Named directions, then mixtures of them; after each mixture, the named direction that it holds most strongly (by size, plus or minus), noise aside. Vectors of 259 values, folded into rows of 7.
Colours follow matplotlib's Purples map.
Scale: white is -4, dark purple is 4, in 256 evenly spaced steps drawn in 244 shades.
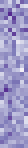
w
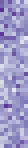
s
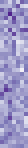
w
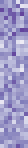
w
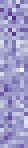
w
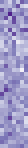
w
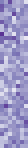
s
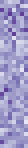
w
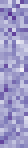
w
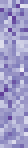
w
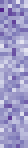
s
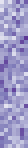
s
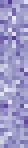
w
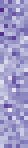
s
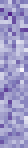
w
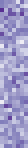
s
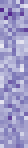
w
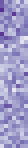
s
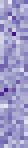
w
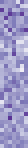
w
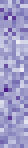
w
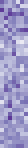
w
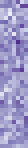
w
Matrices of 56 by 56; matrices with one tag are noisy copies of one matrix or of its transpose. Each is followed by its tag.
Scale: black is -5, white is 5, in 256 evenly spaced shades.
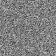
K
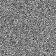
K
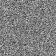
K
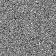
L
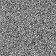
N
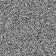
L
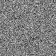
L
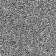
K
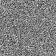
K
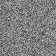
N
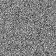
L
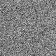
N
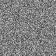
L
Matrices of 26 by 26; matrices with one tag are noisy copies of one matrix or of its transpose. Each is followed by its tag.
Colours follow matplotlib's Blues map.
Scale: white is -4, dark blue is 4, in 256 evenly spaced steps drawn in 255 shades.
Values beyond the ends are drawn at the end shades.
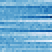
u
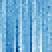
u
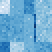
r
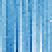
u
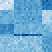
r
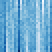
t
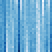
t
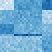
r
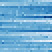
u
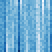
t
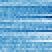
u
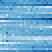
t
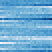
t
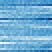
t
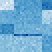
r
